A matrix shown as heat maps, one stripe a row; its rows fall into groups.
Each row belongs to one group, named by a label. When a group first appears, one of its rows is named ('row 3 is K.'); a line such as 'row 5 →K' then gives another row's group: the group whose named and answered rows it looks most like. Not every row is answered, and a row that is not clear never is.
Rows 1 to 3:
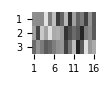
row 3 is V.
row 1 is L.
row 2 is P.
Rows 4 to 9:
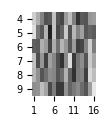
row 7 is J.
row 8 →J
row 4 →J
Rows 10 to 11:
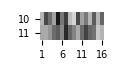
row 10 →L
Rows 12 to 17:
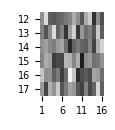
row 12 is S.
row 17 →P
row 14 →J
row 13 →L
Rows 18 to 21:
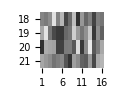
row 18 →L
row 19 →S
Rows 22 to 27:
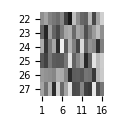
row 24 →L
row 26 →J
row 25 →V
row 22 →J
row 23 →V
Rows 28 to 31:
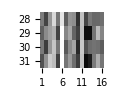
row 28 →L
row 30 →L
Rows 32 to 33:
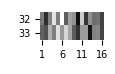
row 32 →L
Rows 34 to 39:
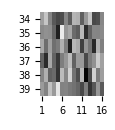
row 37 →V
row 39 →P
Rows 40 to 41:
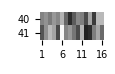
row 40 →J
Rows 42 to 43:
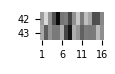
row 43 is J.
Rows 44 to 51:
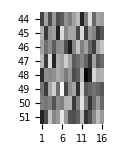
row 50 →V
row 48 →V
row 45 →L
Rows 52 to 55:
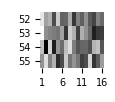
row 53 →L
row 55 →S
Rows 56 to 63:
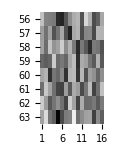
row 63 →S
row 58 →P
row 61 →S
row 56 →S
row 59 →L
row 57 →J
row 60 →L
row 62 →L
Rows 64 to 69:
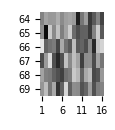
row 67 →S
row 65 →P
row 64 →P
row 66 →J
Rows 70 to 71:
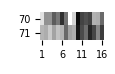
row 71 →P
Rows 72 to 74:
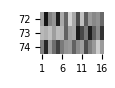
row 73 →P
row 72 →L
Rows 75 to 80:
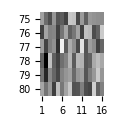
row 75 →L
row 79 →V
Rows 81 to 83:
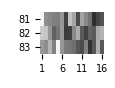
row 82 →J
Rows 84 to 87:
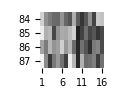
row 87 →L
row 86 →P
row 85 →P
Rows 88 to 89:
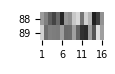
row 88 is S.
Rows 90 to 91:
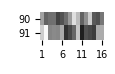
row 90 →S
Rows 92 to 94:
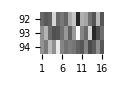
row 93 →S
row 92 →L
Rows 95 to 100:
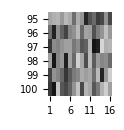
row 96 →V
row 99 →S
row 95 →P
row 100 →V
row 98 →L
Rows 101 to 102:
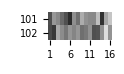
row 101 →S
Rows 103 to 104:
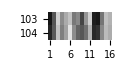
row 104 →V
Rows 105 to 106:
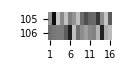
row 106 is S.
